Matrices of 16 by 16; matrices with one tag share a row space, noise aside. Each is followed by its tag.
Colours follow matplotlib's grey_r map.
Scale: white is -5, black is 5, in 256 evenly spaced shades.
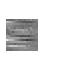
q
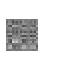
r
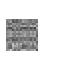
r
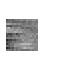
q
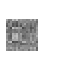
r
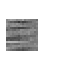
q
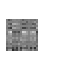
r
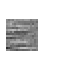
q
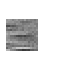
q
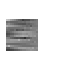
q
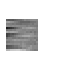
q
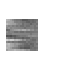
q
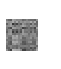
r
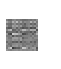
r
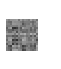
r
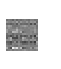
r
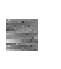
q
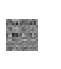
r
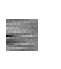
q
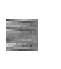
q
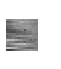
q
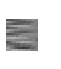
q
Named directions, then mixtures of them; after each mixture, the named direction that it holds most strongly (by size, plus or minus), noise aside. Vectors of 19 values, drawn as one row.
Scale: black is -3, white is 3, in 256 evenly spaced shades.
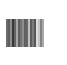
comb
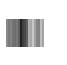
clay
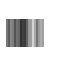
clay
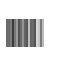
comb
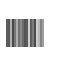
comb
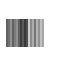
clay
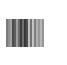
clay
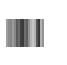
clay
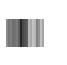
clay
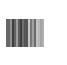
comb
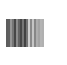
clay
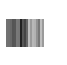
clay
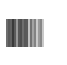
comb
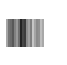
clay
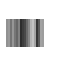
clay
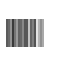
comb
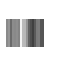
clay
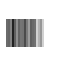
comb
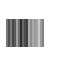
clay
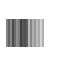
clay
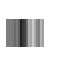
clay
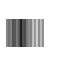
clay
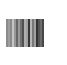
comb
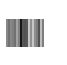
clay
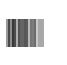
comb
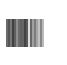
comb
